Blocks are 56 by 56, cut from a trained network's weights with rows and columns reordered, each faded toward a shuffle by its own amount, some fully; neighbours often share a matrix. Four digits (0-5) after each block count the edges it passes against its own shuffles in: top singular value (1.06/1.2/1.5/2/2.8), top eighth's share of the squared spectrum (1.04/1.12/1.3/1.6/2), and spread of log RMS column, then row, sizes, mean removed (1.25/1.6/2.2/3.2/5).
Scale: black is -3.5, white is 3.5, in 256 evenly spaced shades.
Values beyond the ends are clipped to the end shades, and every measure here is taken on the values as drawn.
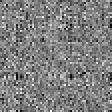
3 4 3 2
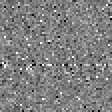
2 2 0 1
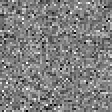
1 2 0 0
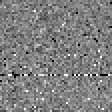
3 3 0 1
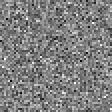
0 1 0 0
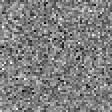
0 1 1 0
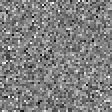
1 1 0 0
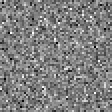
2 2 0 0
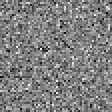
1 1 0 0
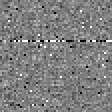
3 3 0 1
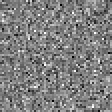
2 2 0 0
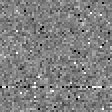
3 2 0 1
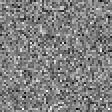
1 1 0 0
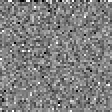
2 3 1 1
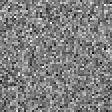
2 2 0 0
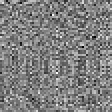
4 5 2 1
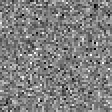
0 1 0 0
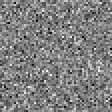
0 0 0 0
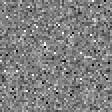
0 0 0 0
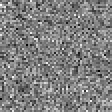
2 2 0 0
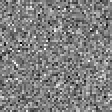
0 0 0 0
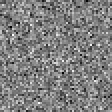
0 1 0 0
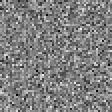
0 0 0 0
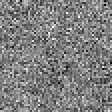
2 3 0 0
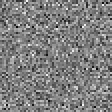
3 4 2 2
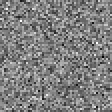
0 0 0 0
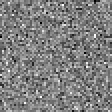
2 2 0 0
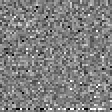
3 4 0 2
